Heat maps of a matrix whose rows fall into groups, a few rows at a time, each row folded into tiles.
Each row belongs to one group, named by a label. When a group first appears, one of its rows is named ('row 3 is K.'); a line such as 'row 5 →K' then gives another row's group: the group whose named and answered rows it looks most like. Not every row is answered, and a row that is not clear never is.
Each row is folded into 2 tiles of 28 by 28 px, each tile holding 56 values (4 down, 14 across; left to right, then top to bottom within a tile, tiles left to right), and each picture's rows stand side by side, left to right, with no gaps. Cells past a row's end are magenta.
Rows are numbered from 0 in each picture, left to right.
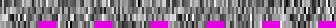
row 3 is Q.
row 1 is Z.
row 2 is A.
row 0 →Q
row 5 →Q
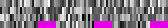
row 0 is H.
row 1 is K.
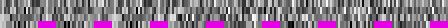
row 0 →Q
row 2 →Q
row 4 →A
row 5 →A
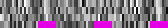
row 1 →A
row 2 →H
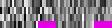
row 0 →H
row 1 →Q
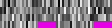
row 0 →K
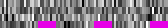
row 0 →A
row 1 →A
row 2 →K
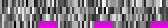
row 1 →K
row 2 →H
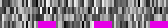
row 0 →K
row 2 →K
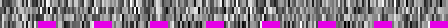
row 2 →H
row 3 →Z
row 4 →H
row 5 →K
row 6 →A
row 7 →Q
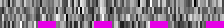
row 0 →K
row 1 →H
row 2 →Z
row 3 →A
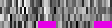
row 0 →H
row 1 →Z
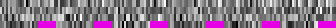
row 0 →A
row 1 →Q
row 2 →Z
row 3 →Z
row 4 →A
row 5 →Z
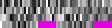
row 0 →Q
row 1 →Q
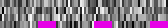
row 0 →A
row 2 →Z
